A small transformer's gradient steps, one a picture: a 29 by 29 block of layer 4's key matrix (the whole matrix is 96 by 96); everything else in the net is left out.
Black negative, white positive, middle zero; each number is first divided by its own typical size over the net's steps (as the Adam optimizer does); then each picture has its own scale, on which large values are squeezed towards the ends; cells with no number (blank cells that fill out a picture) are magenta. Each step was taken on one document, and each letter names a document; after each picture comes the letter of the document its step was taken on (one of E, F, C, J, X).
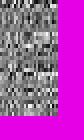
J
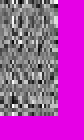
J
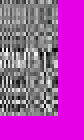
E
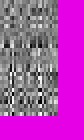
J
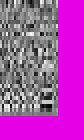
E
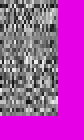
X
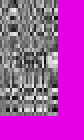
X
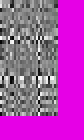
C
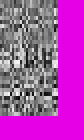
X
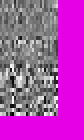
J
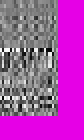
E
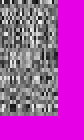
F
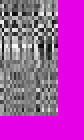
F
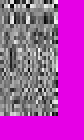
J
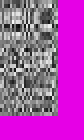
X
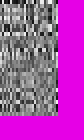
E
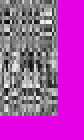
X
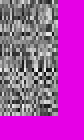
E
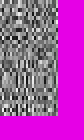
F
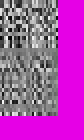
F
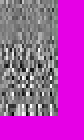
C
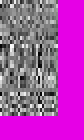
C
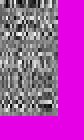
E
